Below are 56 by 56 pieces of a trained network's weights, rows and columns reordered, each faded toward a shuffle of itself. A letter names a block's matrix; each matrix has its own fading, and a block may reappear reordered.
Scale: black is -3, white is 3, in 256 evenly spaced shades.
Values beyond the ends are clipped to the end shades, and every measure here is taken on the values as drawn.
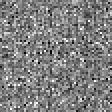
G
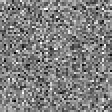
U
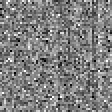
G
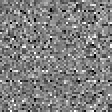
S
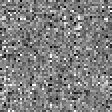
S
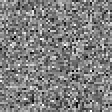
U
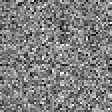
U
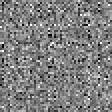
S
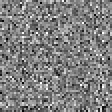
U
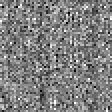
G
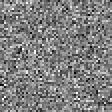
U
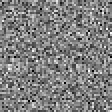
U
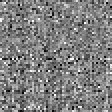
G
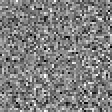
U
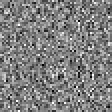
U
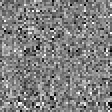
S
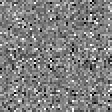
S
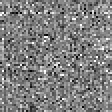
G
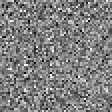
U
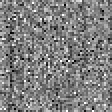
G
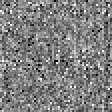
G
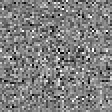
S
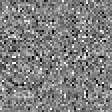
S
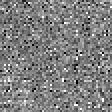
S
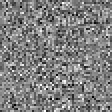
U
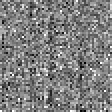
G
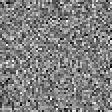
U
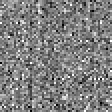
G
